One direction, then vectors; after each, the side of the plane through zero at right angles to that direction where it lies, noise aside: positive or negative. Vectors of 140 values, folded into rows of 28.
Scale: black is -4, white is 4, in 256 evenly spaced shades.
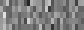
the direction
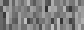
negative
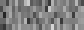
negative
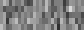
positive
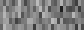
positive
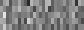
positive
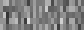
positive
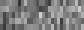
negative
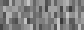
negative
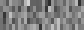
negative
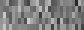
positive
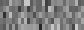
negative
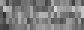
negative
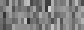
negative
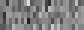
negative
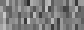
positive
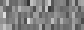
positive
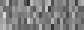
positive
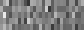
positive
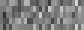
negative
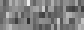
negative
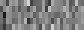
negative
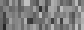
negative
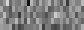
positive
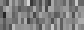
negative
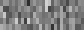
positive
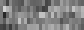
negative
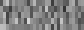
positive
